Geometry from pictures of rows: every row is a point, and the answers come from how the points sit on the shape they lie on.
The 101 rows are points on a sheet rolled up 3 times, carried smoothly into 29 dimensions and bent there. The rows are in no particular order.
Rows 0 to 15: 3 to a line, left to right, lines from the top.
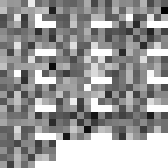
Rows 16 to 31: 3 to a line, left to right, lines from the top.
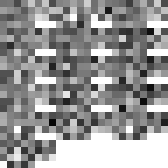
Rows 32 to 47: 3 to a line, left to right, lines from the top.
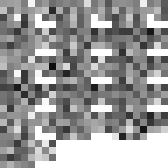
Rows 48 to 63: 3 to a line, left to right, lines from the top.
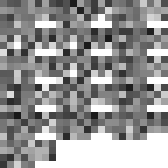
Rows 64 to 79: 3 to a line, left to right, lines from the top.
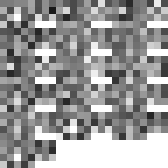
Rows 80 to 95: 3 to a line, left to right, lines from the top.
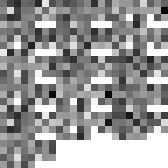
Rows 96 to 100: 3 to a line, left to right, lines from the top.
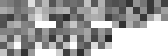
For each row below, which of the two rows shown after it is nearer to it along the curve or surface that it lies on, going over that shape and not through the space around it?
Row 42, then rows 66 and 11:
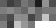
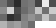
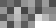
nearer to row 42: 11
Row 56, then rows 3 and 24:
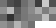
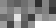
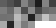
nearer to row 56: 24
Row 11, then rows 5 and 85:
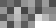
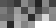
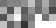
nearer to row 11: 5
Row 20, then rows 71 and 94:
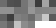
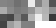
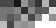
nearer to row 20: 71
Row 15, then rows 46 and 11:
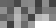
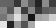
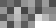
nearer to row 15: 11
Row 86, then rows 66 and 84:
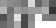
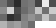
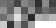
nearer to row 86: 84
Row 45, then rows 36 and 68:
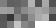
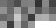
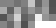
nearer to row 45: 68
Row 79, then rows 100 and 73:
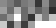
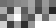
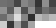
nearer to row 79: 73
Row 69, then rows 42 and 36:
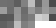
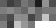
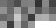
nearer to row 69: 42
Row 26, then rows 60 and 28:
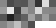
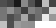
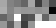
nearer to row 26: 60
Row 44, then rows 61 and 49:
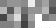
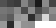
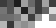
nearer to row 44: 61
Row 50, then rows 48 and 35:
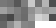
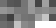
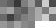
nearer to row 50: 35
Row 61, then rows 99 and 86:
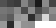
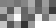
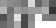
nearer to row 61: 99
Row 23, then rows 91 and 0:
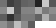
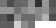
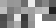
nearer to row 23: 91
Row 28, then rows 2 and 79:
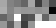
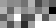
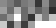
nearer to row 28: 79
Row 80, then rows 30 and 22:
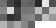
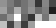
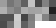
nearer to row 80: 22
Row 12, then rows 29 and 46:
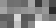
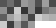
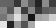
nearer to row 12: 29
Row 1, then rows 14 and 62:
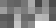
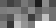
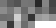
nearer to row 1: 14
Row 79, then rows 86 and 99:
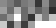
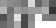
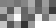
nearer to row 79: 99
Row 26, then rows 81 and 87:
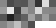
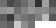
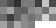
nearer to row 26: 87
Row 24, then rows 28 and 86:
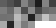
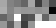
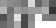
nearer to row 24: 28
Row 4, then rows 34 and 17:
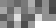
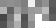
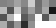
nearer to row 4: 34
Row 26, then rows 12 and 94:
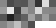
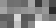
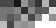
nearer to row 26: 94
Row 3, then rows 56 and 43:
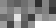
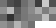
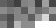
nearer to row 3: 43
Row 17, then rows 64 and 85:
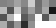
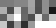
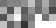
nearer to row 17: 64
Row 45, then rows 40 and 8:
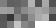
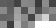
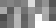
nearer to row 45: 8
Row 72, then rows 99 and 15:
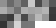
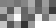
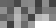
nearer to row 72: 99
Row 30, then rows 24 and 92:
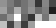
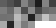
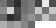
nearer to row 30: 24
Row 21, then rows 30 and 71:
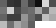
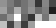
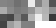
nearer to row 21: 71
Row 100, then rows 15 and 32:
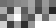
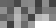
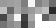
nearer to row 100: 32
